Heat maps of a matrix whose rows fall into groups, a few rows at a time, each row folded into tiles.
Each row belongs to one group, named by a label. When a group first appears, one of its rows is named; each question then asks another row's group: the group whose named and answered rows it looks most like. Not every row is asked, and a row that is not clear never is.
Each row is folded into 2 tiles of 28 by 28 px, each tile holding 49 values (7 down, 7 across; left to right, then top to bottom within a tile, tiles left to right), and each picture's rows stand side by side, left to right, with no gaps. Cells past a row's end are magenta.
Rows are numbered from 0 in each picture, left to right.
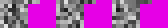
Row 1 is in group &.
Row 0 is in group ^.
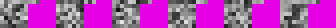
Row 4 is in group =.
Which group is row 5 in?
^
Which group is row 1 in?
=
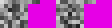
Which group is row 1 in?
^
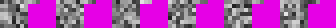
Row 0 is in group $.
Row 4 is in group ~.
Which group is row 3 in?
~
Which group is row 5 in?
&
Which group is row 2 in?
=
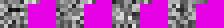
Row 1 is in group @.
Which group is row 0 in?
@
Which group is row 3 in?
^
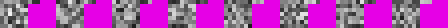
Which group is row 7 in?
=
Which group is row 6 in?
~
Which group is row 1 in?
$
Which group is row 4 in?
=
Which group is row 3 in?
$
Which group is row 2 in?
&
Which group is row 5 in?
@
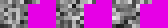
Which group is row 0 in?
&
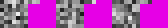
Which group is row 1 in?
&
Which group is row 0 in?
@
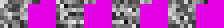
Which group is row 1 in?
~
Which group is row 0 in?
^
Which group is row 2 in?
=
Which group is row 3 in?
$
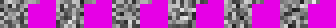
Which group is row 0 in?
@
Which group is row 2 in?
@
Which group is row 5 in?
@
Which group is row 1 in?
&
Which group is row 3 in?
&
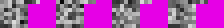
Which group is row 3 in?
$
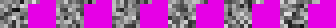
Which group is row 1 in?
&
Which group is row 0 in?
@
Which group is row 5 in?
^
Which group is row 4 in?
=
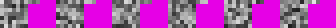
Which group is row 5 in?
@
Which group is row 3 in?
=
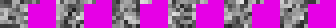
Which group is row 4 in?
$
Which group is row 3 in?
^
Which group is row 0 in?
$
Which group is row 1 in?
^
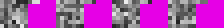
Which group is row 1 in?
~
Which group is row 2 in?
$
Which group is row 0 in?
=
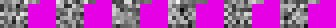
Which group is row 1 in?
~
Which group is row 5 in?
=
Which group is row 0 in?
@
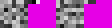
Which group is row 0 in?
&
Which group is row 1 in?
~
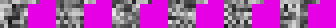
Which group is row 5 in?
&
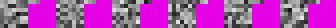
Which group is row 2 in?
~
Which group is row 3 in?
=
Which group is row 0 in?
~
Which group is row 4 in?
~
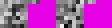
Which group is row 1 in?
@
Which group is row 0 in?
^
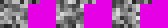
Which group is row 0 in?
$
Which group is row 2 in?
$
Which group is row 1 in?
$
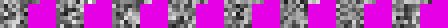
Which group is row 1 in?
@
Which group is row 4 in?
^
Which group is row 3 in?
$
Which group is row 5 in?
=
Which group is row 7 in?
^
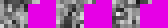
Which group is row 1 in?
^
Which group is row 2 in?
&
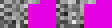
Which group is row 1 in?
@
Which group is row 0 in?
@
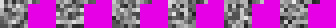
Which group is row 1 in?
~
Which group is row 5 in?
~
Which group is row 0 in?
&
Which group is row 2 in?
~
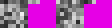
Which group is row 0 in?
=
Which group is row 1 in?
&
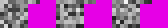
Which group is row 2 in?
~
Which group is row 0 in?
^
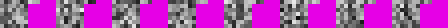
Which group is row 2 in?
=
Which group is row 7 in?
^
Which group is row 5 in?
@
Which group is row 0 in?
=
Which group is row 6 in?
^
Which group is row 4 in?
^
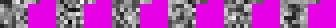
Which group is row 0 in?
$
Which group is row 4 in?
$
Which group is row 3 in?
~
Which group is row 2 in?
=
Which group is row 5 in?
^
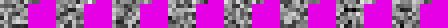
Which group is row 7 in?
^
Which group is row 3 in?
~
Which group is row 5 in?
$
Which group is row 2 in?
^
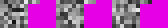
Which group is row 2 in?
~
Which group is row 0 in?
@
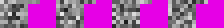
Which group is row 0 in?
^
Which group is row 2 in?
@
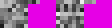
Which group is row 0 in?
&
